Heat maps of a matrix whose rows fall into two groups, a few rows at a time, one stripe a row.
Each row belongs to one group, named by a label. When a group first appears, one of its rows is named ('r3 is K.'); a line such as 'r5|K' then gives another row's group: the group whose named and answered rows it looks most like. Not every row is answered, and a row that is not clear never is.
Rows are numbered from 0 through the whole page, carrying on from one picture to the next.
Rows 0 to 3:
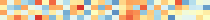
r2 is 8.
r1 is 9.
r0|8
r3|8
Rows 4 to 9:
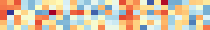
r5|8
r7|8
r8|8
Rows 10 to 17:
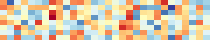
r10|9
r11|8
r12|9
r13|9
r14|8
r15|8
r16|9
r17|8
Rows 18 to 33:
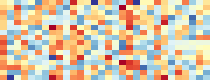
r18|9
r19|8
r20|8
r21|8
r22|8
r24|9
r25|8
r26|9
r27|9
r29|9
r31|8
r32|9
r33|9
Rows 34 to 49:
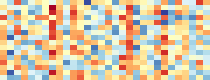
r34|8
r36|9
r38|9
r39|8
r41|9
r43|9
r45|8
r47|8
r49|9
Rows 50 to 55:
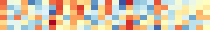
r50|9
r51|9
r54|9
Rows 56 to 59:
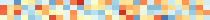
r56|9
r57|8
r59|9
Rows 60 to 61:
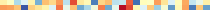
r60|9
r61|8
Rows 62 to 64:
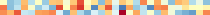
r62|9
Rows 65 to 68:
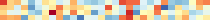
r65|8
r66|9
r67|9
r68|8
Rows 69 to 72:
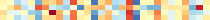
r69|9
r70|8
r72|9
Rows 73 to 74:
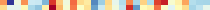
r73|9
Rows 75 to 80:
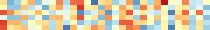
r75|9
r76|9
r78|9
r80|8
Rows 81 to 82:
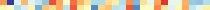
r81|9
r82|9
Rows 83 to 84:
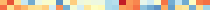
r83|8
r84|8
